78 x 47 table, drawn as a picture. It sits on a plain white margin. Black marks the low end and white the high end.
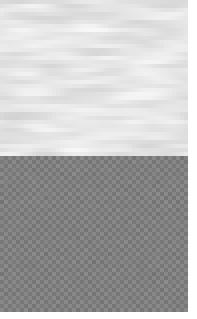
The table splits into 2 rows of 1 panel. Panel 1,1: very high, streaked across, faint in contrast. Panel 2,1: middling, checkered, faint in contrast.
